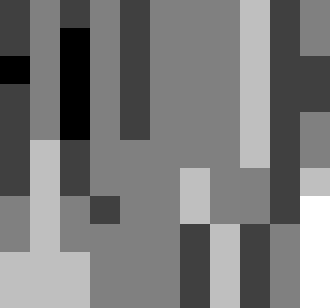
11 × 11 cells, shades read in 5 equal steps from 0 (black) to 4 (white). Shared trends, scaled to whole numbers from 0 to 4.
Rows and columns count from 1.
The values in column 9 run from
1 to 3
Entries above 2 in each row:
1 1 1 1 1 2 3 3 3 5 5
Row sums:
19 18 16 17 18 21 22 24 24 26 26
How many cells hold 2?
59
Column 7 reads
2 2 2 2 2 2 3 3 1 1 1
